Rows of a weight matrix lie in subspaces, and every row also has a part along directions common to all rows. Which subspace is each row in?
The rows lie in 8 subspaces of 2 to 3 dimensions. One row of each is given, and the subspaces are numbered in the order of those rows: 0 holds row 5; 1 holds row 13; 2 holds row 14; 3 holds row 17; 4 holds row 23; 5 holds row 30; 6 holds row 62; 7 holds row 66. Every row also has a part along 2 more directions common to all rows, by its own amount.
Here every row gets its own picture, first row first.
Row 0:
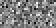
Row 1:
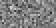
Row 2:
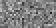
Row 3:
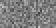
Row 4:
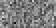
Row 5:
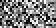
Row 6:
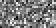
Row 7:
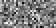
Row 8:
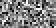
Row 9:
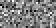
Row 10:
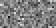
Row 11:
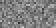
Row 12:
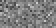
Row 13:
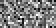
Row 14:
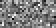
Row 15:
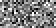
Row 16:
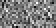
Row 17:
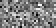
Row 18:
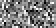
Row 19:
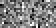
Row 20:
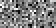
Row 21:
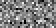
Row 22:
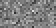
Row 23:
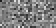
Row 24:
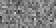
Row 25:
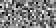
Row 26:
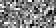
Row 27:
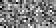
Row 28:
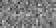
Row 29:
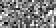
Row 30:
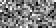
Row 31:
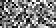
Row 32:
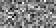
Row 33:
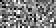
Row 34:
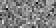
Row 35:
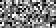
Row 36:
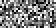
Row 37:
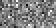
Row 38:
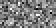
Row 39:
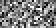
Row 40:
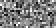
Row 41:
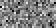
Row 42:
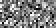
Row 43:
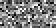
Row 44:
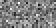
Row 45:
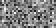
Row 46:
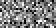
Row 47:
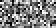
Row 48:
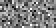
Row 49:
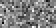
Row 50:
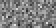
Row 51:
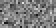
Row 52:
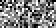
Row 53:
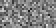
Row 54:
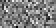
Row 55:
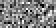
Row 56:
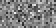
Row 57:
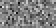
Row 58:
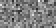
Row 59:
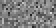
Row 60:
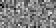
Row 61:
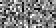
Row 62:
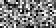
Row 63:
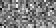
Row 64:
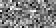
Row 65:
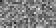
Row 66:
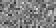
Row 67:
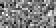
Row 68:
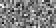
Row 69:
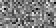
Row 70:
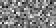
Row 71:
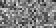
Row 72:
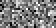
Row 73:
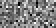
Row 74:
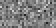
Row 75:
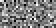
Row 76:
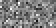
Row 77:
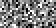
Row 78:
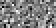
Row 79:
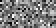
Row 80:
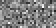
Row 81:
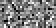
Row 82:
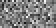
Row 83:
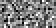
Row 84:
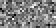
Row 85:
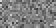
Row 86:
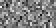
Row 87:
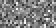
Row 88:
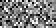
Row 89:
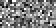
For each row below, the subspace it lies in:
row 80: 7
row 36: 4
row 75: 4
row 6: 0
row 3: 5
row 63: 6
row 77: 6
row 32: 2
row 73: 5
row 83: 1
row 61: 5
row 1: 4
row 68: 5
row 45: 4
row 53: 1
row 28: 3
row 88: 0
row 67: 7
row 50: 6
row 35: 2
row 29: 7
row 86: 1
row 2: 2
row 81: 1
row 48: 1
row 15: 3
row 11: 7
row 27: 6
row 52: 5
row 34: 5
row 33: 4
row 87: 0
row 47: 2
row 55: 7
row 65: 6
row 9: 6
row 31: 0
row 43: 2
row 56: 4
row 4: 7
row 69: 3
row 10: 1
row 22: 3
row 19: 5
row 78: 1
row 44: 3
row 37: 6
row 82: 0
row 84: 2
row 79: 2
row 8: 1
